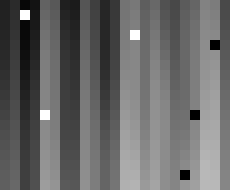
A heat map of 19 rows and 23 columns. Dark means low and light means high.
Slope: up to the bottom right. Average level on the scale: 40%. Lone odd cells: 6, 3 higher and 3 lower than their neighbours. Grain: streaks running down. Ninth with the lowest average: top left.
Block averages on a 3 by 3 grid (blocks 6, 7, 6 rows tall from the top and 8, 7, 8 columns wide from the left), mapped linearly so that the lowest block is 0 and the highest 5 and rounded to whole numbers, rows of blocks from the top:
0 2 3 / 1 3 4 / 2 4 5
